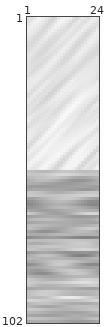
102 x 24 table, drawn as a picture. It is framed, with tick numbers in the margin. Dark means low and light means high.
The table splits into 2 rows of 1 panel. Panel 1,1: very high, slanting up to the right, faint in contrast. Panel 2,1: high, streaked across.
